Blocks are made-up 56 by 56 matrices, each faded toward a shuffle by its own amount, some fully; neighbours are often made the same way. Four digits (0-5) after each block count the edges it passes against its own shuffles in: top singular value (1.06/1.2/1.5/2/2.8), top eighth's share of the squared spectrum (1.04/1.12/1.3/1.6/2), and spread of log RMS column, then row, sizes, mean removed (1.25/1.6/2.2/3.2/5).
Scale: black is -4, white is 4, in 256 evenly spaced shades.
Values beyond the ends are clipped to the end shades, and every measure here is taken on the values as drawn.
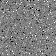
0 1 0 0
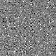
3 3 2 1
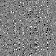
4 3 2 1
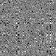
4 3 2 2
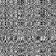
4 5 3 3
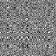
4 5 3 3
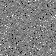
0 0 0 0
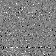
2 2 0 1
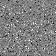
0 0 0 1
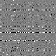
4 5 1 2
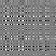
5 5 3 4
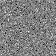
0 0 0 0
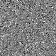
1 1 0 0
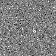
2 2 0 0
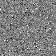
0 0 0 0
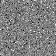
1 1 0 0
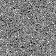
0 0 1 0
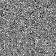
2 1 0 0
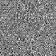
3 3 1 1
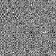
4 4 2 2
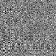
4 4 2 2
